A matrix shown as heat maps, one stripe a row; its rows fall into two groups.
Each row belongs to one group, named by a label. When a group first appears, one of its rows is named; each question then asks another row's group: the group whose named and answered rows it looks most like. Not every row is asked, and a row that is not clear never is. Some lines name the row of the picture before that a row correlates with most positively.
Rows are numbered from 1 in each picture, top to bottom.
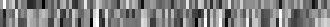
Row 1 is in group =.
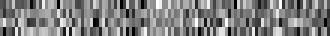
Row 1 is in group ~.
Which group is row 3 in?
=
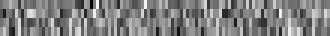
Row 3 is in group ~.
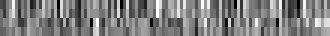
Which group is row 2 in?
~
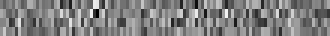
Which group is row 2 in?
=
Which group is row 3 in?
~
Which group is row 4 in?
=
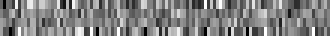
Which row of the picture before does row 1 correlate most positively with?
1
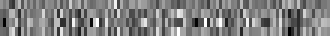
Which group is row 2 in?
~
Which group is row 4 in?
~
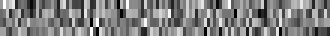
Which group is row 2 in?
~
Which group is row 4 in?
=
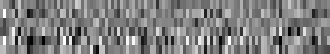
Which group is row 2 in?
=
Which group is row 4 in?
~
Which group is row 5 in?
=
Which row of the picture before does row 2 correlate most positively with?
1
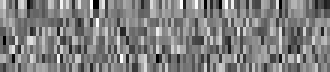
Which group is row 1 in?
=
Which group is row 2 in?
=
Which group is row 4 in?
~
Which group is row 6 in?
~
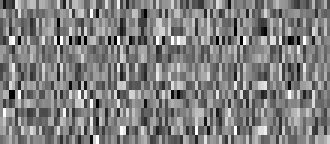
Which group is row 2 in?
=
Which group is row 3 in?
~
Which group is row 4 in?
~
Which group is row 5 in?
~
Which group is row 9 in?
~
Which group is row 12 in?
=
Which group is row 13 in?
=
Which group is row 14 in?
=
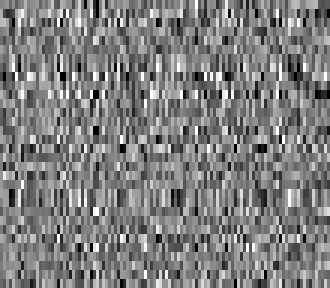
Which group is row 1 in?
=
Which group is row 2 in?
=
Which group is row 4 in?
~
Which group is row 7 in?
~
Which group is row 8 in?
~
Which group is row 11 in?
=
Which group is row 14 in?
~
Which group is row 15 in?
=
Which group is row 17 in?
~
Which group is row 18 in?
=
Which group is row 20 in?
=
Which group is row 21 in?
=
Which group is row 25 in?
=
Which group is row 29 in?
~
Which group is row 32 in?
~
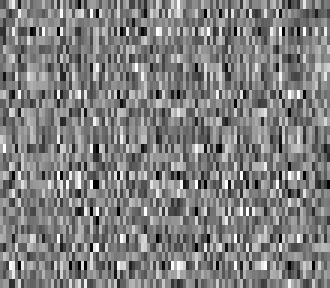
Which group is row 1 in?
~
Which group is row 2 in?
=
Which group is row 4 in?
~
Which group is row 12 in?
~
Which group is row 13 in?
~
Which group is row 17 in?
=
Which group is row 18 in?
=
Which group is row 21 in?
=
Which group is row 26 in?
=
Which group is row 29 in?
=
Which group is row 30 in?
~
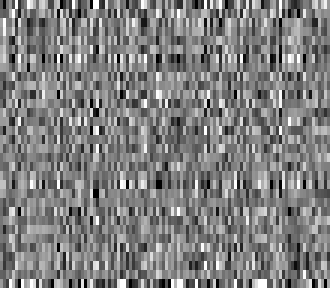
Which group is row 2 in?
~
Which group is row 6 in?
=
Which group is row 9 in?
~
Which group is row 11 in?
~
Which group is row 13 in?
=
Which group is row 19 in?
~
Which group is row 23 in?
=
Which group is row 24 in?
~
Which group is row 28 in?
~
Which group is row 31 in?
~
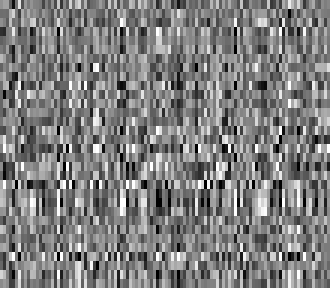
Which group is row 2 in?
~
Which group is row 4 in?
~
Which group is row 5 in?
~
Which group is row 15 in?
~
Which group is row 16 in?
=
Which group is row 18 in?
~
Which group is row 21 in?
=
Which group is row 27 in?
~
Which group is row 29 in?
~
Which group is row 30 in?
=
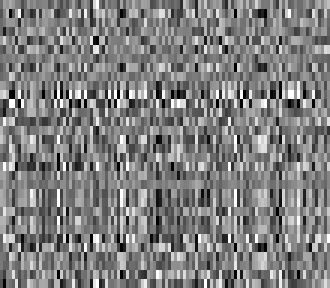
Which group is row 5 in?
=
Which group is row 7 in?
=
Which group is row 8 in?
~
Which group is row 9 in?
~
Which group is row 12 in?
~
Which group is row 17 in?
~
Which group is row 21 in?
=
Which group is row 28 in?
~
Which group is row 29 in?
~
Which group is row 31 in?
~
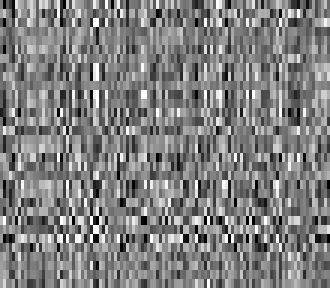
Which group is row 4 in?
=
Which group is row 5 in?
=
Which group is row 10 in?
~
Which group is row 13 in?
~
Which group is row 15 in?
=
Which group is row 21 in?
=
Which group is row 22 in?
=
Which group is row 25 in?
=
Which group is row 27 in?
=
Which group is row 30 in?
=
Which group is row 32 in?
=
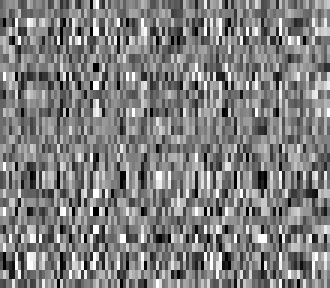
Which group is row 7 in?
~
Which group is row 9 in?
=
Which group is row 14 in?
~
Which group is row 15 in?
~
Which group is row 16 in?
~
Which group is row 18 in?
=
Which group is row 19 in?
=
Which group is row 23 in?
~
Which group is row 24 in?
=
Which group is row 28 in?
=
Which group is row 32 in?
~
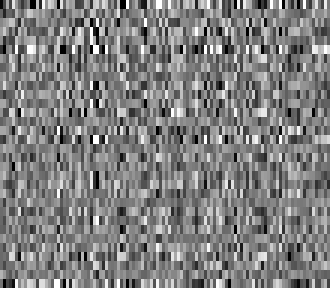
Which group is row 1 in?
~
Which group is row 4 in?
=
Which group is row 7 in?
~
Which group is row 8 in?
~
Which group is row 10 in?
=
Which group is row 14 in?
~
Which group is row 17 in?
=
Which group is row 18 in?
~
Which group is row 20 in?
=
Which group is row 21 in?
=
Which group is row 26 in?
~
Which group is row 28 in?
~
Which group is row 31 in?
=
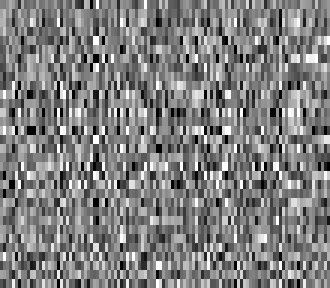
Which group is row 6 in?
~
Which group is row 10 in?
~
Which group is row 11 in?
=
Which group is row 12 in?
=
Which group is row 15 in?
=
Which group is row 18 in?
=
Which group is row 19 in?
=
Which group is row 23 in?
=
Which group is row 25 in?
=
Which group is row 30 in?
~
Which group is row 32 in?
~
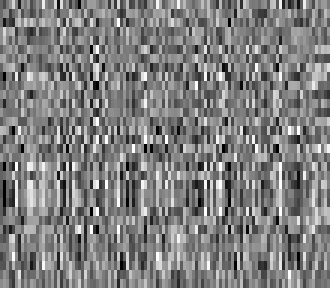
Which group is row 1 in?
~
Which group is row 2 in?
~
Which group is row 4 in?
=
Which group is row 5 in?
=
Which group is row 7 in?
=
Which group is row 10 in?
=
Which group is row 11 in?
=
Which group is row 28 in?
~
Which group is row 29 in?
~
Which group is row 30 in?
~
